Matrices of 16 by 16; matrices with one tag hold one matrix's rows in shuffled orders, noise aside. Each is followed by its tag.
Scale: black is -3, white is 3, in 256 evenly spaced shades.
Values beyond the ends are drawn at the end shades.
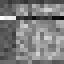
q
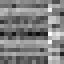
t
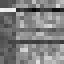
q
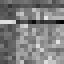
q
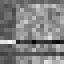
q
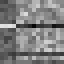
q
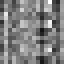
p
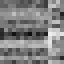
t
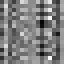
p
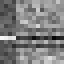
q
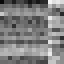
t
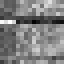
q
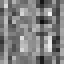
p
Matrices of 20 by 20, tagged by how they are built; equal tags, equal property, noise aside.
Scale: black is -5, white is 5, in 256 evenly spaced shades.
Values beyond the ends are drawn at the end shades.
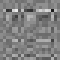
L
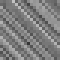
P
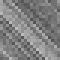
P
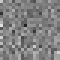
L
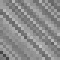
P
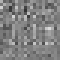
L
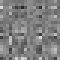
L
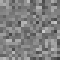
L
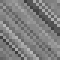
P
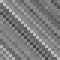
P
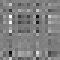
L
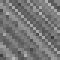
P
